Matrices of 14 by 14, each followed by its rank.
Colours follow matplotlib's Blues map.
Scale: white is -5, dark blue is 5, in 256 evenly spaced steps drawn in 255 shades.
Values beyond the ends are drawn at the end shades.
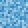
full rank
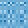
one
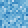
full rank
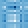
one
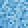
full rank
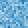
full rank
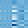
one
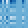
one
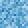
full rank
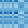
one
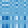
one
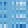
one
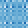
one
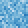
full rank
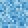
full rank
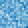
full rank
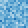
full rank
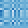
one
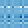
one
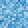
full rank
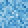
full rank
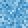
full rank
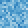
full rank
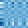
one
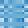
one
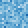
full rank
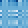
one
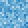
full rank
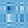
one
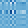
one
